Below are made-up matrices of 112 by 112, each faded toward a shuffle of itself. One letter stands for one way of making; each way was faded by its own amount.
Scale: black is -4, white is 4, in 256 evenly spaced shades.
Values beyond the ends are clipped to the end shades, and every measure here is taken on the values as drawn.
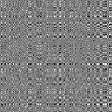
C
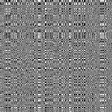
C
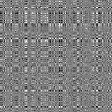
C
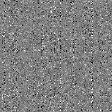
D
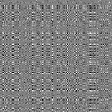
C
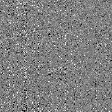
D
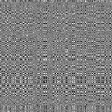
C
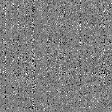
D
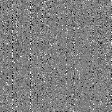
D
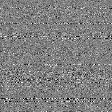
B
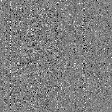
D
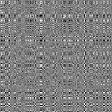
C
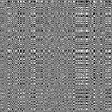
C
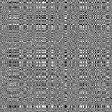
C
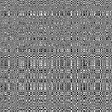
C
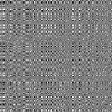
C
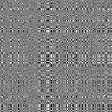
C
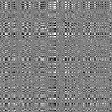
C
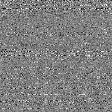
B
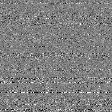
B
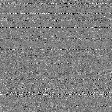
B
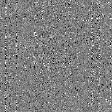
D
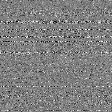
B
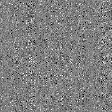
D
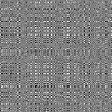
C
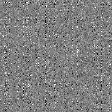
D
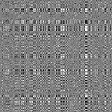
C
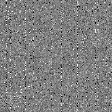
D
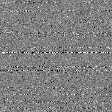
B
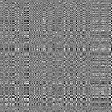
C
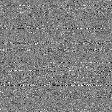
B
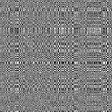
C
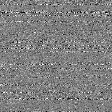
B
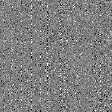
D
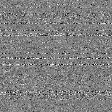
B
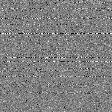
B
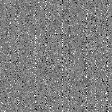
D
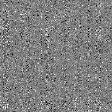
D
